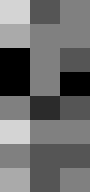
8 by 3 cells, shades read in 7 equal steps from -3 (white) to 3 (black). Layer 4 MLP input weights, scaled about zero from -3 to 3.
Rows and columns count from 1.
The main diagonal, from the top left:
-2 0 1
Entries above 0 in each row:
1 0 2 2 2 0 2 1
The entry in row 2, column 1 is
-1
